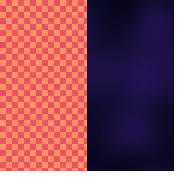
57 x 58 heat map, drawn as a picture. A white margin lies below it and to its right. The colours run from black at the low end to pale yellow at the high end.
It is made of 1 by 2 panels. Panel 1,1: high, checkered. Panel 1,2: very low, smooth, faint in contrast.
